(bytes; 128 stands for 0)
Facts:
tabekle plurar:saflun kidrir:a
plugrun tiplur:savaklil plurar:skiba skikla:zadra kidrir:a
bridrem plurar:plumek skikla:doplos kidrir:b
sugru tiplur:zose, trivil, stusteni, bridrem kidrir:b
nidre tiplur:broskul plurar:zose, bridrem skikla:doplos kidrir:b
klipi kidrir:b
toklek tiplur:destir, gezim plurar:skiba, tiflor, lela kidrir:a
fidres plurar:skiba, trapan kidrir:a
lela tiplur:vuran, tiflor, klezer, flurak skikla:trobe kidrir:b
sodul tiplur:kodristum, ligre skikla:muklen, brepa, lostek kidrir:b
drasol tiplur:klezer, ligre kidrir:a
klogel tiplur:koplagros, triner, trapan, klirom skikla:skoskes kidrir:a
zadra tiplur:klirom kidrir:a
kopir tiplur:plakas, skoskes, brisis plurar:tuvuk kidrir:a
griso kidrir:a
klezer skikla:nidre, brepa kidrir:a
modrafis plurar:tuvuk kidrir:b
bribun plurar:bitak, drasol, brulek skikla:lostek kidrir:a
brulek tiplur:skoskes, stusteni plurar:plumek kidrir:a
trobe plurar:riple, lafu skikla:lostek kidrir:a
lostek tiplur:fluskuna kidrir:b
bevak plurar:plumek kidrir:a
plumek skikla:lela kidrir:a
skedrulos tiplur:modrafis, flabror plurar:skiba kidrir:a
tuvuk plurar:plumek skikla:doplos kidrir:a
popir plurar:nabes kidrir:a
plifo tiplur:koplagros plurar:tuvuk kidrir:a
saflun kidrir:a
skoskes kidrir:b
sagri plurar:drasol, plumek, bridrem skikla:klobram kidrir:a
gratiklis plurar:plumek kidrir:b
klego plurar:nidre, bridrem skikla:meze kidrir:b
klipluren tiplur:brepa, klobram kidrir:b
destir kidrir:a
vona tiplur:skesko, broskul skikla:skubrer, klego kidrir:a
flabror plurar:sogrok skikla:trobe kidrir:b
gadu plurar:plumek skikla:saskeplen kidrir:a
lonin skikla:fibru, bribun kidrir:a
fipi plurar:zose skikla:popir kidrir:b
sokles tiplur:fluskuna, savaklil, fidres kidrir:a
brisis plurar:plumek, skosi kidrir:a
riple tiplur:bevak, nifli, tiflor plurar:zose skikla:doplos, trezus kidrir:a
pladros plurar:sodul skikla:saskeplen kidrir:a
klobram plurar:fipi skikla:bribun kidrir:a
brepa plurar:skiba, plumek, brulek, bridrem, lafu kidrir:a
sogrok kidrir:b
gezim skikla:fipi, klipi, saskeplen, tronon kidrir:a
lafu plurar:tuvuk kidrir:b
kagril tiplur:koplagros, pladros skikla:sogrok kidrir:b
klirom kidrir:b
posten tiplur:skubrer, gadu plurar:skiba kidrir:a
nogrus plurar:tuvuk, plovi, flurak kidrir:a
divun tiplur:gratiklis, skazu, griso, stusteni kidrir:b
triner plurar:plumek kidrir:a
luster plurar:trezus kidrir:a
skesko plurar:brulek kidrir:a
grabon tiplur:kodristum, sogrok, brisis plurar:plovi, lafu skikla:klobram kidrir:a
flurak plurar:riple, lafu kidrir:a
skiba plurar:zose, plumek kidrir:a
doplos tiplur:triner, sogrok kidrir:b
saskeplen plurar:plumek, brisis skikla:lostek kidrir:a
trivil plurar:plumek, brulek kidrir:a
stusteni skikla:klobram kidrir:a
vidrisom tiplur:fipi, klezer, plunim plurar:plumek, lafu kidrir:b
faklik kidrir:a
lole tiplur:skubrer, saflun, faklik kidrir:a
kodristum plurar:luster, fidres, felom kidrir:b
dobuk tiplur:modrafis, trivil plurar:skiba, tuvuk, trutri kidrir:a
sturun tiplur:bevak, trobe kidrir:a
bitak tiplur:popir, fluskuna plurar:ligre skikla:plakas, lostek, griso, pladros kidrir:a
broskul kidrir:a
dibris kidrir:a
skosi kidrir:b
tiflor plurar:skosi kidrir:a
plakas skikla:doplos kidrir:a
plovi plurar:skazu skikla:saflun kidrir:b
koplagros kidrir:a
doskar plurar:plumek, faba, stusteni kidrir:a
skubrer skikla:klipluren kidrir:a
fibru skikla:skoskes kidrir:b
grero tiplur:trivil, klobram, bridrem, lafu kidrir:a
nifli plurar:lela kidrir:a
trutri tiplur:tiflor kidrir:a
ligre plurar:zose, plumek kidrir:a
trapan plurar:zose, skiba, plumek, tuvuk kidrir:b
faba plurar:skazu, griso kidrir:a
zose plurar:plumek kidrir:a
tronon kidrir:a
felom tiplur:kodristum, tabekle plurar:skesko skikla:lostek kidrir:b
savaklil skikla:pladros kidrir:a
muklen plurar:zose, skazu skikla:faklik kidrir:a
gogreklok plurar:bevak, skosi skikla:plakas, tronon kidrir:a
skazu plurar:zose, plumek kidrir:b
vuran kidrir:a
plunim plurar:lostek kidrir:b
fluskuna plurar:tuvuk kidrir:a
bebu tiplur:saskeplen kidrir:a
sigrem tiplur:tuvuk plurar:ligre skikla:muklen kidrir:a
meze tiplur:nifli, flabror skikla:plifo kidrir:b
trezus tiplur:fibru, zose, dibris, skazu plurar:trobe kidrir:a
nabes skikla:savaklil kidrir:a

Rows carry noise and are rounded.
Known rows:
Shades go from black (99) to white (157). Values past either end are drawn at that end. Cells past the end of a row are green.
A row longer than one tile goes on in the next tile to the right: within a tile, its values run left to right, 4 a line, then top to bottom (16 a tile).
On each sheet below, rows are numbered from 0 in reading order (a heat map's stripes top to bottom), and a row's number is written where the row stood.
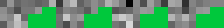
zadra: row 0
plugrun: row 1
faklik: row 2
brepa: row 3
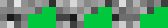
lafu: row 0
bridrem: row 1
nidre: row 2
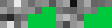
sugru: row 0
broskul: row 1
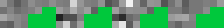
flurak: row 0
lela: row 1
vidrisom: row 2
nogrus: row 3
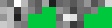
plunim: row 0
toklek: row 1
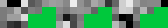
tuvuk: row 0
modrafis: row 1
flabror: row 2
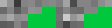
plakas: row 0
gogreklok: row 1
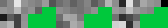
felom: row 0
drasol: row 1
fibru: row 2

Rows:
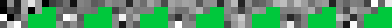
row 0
saflun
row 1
bebu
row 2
gadu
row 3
klipi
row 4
trezus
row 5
fipi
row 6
skubrer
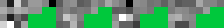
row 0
skoskes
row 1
sokles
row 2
saskeplen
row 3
klobram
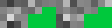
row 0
lonin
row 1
riple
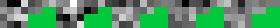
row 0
sigrem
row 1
kagril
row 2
klogel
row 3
nabes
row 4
griso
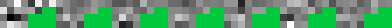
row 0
klipluren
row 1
savaklil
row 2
sagri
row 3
bribun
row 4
tronon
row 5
doplos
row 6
fluskuna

